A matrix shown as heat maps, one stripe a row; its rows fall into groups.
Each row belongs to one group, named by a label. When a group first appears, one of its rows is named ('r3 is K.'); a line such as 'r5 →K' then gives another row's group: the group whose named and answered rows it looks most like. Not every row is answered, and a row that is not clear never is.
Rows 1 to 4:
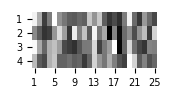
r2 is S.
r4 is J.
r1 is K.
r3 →J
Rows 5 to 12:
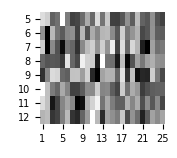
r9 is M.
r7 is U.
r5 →K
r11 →K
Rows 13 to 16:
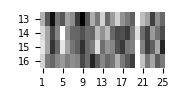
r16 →J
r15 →K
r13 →J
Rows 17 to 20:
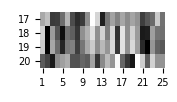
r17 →K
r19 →U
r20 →J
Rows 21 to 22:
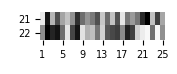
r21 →U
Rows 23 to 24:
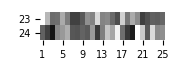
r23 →K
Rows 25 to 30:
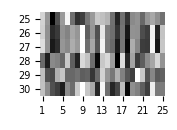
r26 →S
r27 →S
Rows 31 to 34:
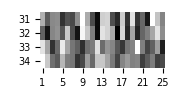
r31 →M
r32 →M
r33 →K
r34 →K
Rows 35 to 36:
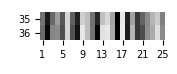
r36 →M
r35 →M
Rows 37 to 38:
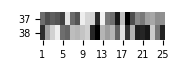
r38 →M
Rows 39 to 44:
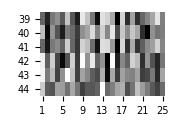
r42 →U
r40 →U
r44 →J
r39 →M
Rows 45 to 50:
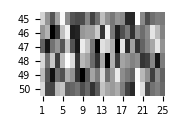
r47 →M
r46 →K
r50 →J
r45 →J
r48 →U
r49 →J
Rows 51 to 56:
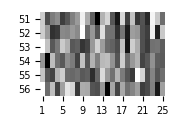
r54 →U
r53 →K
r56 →U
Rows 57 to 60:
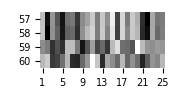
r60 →K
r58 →U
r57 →U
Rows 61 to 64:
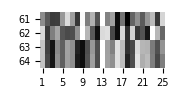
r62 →M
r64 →J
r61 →S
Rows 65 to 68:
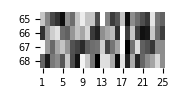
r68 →M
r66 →M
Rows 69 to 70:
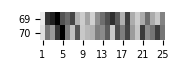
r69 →S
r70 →U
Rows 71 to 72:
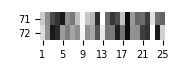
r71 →S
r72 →S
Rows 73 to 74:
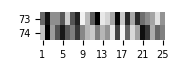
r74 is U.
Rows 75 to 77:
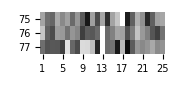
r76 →J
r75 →J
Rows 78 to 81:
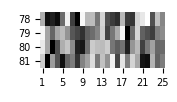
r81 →U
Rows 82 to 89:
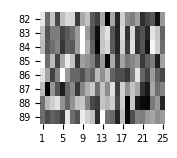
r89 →S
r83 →M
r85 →U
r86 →K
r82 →U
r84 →M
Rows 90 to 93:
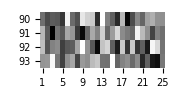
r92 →M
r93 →U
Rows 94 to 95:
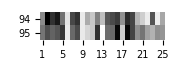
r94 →S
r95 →S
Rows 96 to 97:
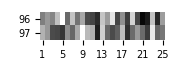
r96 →M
